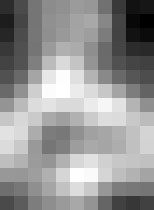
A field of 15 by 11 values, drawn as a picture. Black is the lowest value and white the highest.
Overall the values sit about 60% of the way up the scale. The texture is blotchy. The ninth with the lowest average is the top right. No regular stripes run through it. The top middle is the calmest part. The centre is the ninth with the highest average.
